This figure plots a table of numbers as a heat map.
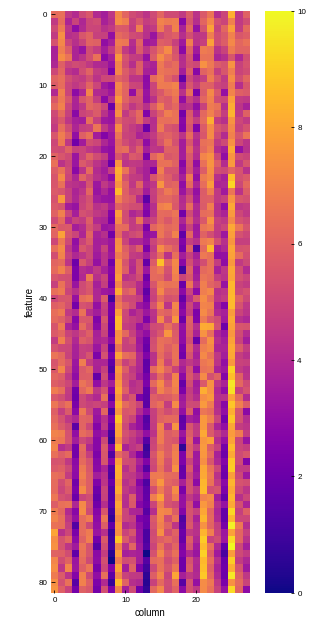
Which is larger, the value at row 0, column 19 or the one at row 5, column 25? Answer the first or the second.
the second
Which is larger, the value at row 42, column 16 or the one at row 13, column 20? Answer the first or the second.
the first
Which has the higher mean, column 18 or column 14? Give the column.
14
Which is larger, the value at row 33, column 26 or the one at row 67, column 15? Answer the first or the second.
the second
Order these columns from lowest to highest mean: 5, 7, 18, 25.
18, 7, 5, 25
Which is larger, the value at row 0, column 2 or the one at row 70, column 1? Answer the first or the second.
the second
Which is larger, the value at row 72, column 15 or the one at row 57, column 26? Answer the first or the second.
the first
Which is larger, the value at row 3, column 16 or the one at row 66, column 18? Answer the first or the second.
the first
